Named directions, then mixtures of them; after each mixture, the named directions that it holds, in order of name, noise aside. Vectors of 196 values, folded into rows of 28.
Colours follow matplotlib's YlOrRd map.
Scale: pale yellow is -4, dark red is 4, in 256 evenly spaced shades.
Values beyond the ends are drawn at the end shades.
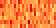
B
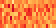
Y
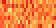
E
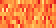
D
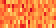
B, E, Y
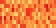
D, Y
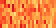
B, E, Y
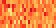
B, E, Y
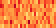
B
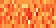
B, E, Y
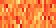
D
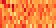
E, Y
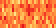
D, E, Y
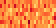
B, E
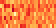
D, E, Y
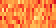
D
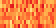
B, D, E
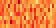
B, D, Y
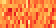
B, E
